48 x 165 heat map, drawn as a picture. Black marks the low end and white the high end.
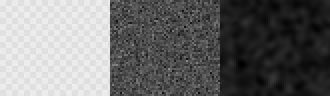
It is made of 1 by 3 panels. Panel 1,1: very high, checkered, faint in contrast. Panel 1,2: low, fine-grained. Panel 1,3: very low, blotchy, faint in contrast.
